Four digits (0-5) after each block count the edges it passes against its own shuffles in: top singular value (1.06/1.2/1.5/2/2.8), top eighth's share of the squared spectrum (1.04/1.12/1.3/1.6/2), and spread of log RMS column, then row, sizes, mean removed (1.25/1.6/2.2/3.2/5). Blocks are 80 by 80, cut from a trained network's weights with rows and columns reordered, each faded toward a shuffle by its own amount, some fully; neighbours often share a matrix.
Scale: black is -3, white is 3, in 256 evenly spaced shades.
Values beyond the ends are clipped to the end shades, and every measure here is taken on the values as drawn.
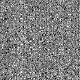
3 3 1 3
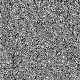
0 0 0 0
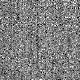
2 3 0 2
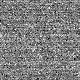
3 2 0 0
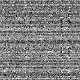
4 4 2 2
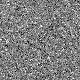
0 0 0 0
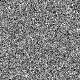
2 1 0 0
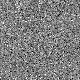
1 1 0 0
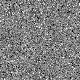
0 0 0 0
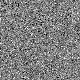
0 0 0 0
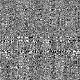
3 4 1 3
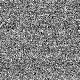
1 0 0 0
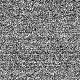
2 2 0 0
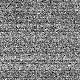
3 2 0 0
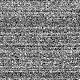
4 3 1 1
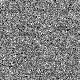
1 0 0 0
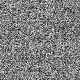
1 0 0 0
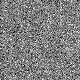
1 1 0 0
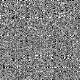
2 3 1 3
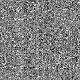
2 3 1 2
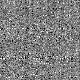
2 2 0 2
